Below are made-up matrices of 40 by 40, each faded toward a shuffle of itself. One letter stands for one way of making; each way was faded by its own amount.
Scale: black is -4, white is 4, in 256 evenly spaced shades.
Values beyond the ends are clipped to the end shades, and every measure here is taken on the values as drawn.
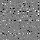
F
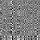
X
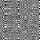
X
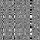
X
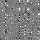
F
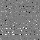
F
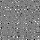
F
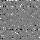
F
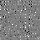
F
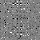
F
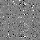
F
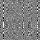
X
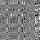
X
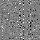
F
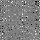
F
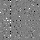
F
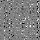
F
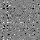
F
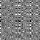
X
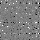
F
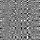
X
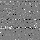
F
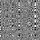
X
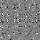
F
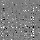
F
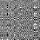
X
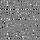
F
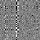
X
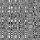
X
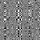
X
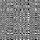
X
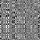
X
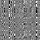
X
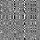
X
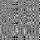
X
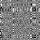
X
